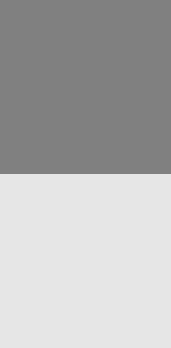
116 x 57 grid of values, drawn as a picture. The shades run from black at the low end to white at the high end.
The table splits into 2 rows of 1 panel. Panel 1,1: middling, flat. Panel 2,1: very high, flat.
